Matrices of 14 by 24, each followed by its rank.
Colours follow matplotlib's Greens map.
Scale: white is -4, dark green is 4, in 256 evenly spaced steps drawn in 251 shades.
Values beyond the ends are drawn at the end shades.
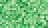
full rank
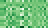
two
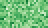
full rank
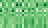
two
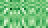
two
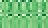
two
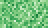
full rank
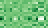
two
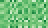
two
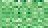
two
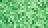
full rank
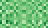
two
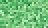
full rank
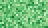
full rank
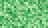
full rank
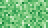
full rank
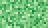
full rank
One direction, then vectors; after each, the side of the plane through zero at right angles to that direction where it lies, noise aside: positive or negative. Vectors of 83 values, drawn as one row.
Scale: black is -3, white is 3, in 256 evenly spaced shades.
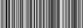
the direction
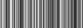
positive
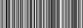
positive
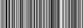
positive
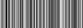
positive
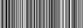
positive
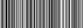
positive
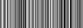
negative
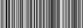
positive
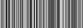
positive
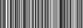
negative
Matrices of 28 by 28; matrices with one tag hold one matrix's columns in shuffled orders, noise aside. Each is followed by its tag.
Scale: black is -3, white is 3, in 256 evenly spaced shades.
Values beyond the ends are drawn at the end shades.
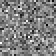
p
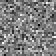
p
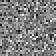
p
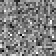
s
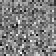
s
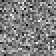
p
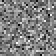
p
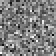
s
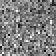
s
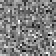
s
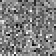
s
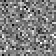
p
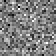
p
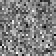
s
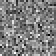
s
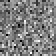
s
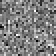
s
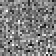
s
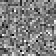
s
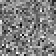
s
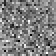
s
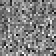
s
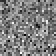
s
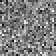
s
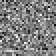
p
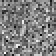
s
